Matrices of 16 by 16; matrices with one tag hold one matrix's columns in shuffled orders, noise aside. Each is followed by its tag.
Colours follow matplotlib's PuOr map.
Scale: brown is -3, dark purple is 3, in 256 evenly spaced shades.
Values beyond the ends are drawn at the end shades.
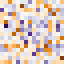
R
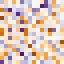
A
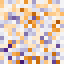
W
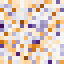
R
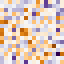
A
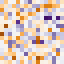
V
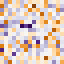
R
